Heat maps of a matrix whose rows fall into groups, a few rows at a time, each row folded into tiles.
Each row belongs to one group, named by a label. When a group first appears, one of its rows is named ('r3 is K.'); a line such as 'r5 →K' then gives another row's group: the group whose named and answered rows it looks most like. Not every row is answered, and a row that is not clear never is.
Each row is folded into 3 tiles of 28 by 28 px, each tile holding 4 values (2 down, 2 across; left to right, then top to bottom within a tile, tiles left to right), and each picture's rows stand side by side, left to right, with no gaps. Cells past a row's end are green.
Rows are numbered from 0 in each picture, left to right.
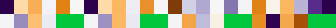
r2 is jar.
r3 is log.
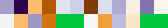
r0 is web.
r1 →jar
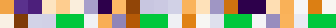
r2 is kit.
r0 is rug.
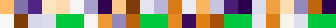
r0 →rug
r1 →web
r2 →log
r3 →kit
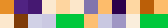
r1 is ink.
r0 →rug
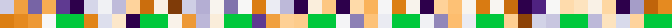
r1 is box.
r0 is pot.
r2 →jar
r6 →rug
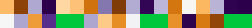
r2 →log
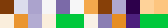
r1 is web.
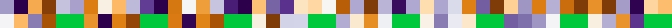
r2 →log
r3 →rug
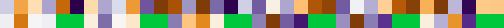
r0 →kit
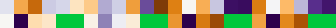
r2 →log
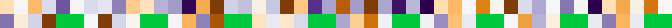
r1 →rug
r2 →web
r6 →jar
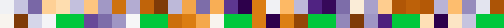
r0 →rug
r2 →pot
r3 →log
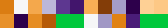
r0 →log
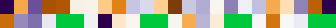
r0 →ink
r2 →jar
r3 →kit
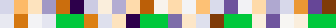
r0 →kit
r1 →box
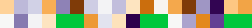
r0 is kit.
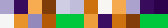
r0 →web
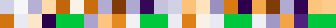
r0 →box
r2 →kit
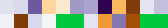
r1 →web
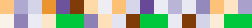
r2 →rug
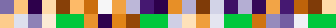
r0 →ink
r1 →log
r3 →ink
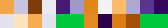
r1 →log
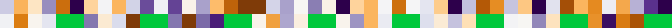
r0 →kit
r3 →jar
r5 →ink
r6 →ink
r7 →log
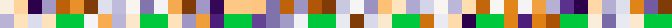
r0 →ink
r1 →jar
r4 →rug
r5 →box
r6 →log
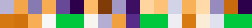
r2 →kit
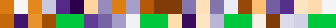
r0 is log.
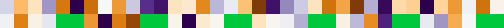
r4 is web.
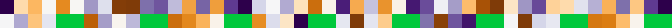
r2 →pot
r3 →box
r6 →rug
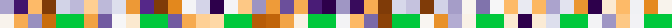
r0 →web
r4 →web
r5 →jar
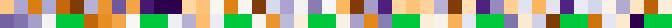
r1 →pot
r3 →jar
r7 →box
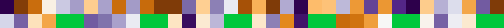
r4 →pot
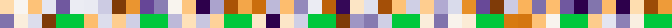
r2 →ink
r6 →pot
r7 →ink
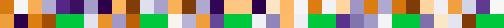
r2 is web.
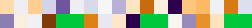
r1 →box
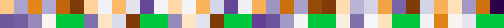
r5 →kit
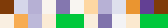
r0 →jar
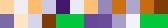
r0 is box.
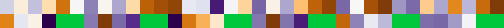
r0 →box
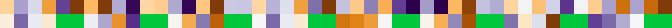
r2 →web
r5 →web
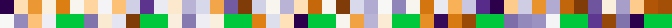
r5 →log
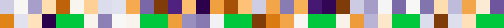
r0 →box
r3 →pot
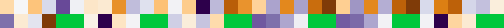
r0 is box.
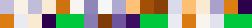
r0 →box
